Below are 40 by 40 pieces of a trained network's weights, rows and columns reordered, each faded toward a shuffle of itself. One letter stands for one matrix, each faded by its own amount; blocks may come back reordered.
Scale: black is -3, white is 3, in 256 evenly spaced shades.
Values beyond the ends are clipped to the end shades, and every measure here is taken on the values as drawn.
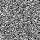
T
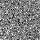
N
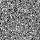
N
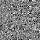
T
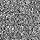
T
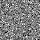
N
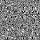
T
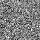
N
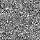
N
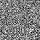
T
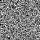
N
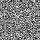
T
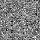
N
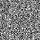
T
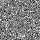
N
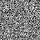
T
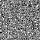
N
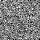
N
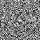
T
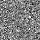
N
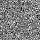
N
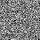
T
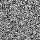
T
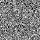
N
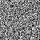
T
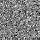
N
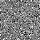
N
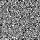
N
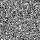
N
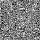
T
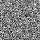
T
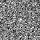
N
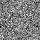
N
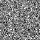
T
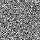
T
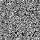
N
